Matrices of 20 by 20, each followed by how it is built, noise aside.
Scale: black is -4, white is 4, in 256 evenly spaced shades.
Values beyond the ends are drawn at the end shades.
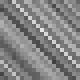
Toeplitz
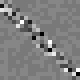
banded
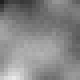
smooth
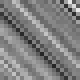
Toeplitz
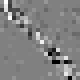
banded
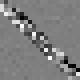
banded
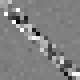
banded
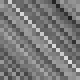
Toeplitz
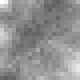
smooth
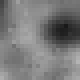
smooth
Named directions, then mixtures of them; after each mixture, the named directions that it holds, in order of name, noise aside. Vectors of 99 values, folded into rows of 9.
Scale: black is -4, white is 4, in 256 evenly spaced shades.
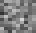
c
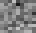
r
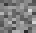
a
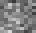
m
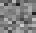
a, r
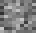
c, m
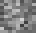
c, m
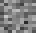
c, r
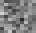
c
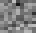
r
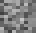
c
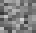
c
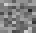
a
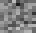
r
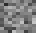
a, c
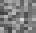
c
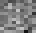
a, m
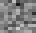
r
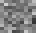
a, c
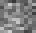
m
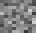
a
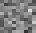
a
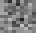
c, r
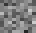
a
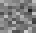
a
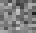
m, r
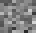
a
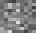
m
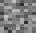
c, r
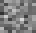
c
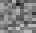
r
